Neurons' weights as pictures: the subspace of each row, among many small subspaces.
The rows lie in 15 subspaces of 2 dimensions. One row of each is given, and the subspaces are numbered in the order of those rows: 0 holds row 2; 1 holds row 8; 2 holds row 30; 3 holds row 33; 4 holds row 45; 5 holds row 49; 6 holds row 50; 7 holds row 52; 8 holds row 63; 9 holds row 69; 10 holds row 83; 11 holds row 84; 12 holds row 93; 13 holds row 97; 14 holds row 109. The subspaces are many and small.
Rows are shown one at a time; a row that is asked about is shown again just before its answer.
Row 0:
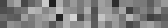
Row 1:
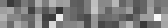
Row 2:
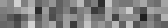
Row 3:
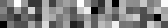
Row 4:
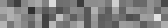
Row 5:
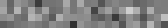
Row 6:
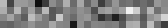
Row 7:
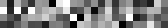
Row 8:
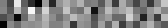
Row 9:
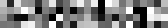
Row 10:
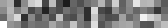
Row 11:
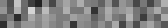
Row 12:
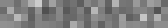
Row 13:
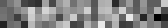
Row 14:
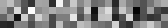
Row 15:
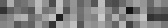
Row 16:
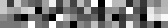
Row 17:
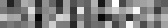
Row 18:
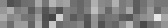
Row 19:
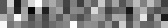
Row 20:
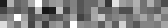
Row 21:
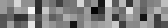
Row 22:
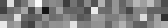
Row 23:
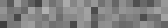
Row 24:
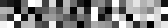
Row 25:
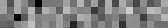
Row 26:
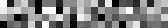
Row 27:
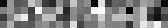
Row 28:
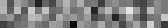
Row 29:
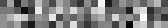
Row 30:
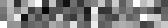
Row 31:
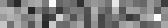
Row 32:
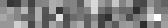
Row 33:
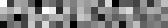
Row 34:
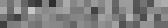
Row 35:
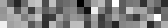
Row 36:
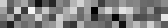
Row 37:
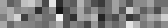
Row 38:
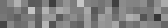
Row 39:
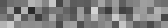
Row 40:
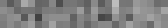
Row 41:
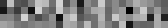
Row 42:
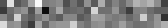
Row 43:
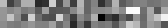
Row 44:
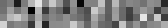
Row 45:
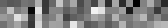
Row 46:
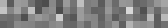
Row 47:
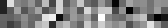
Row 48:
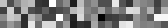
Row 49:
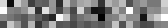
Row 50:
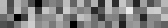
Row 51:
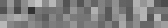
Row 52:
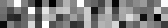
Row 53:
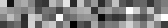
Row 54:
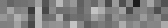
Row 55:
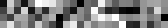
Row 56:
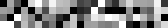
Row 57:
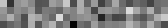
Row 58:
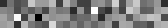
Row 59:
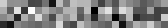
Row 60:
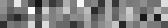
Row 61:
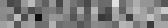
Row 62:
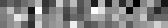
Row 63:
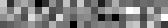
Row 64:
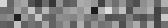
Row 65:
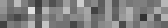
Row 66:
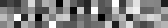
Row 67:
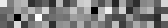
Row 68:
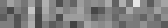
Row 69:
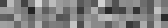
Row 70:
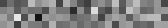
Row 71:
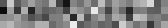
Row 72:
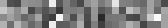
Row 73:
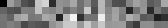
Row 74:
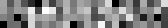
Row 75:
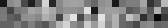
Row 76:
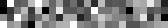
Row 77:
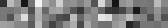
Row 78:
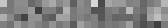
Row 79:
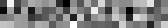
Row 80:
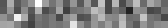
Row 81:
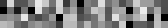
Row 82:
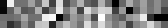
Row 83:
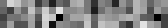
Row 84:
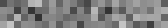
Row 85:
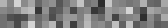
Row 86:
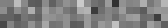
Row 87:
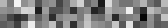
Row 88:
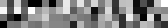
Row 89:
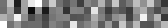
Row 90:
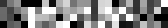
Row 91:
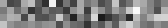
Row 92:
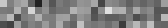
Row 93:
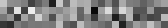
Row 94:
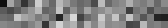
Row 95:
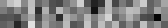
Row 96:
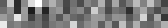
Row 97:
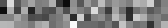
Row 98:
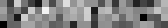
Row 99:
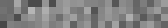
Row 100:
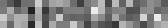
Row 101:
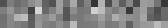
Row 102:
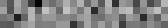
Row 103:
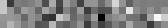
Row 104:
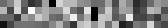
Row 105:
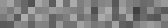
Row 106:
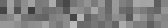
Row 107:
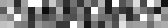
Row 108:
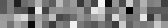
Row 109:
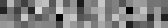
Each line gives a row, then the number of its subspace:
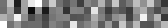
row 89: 1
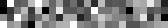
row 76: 2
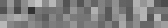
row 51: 14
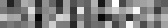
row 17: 9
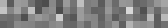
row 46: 14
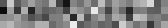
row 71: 13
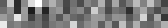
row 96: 1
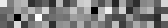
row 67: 9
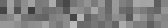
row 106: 13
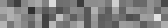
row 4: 7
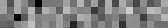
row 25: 6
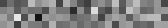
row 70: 9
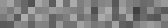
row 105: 12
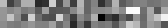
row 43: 8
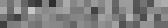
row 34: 14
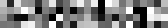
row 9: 0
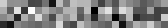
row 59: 12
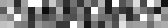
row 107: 6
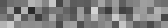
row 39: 12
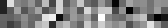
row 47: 5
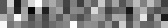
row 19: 1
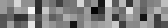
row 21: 10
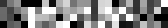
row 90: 3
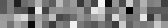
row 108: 10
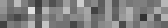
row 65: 7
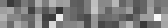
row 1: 10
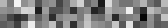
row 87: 0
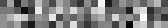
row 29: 0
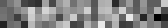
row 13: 3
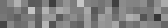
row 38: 7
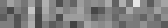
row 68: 4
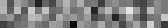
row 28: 8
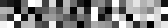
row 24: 11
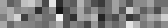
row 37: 14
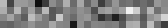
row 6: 8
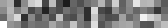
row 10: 2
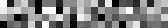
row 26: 3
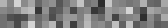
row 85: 0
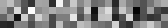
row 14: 12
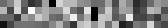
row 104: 8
